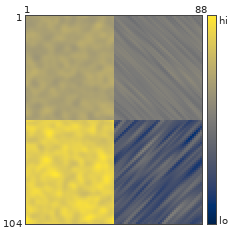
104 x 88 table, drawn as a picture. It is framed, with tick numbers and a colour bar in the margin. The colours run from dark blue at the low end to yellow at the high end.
The table splits into 2 rows of 2 panels. Panel 1,1: high, blotchy, faint in contrast. Panel 1,2: middling, slanting down to the right, faint in contrast. Panel 2,1: very high, blotchy, faint in contrast. Panel 2,2: low, slanting up to the right.
